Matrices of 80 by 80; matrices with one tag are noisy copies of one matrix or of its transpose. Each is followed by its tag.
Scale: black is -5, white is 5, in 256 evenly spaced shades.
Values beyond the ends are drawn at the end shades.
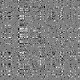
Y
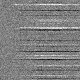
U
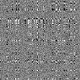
Y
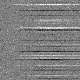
U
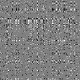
Y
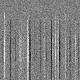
U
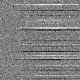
U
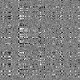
Y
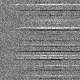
U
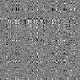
Y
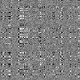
Y
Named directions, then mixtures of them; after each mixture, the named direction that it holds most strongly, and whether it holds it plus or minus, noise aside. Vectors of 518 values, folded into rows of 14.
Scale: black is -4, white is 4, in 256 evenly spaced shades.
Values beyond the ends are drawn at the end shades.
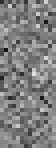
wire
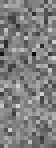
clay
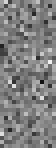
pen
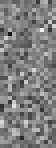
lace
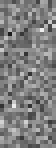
lace, plus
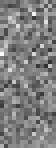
clay, minus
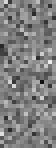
pen, plus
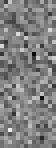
clay, plus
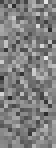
wire, plus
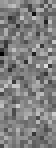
clay, plus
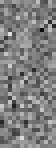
lace, minus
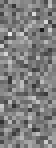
lace, minus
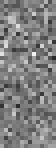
clay, minus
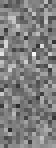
clay, minus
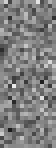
pen, plus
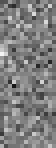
pen, minus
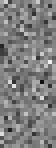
pen, plus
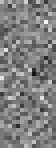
wire, minus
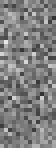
clay, minus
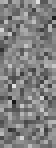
lace, minus
